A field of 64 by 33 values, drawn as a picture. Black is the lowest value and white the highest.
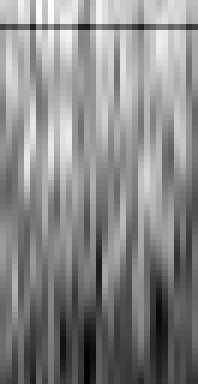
Slope: up to the top. Grain: streaks running down. Odd lines: row 5. Average level on the scale: 50%.
